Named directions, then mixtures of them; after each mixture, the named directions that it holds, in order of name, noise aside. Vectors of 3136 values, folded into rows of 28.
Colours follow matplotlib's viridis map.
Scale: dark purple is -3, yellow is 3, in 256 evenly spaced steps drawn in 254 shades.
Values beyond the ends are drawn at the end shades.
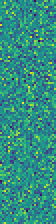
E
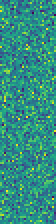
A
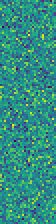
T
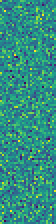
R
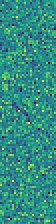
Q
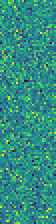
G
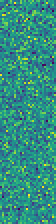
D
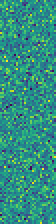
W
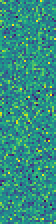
Q, R, T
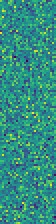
A, G, R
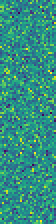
A, E, W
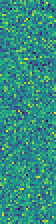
D, Q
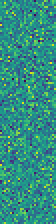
E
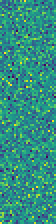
D, G, R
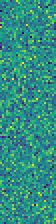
A, E, Q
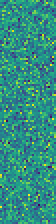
D, G, T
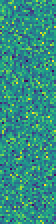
A, G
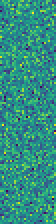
A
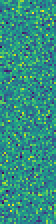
A, R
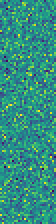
W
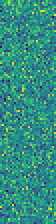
A, G, Q
